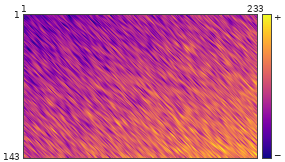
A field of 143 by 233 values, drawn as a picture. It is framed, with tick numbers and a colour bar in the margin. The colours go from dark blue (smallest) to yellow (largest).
Mirror symmetry: none. Slope: up to the bottom right. Ninth with the highest average: bottom right. Ninth with the lowest average: top left. Grain: diagonal, down to the right.
